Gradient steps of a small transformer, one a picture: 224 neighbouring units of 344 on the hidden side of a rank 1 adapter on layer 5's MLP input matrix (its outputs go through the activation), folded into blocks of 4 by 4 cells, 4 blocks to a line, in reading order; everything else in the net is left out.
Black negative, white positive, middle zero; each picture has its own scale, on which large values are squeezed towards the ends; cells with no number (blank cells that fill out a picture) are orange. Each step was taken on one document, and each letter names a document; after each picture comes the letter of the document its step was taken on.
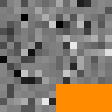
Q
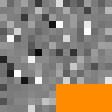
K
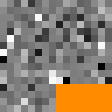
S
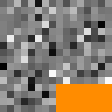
S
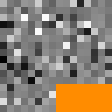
Q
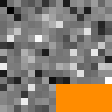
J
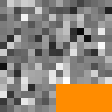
S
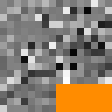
J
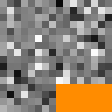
J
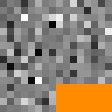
Q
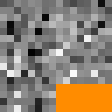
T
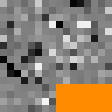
K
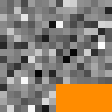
T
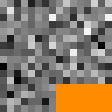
J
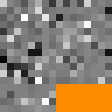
Q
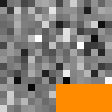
J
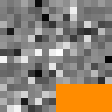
T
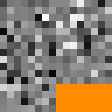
T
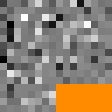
Q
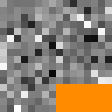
T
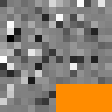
K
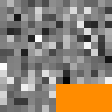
S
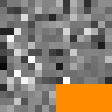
T
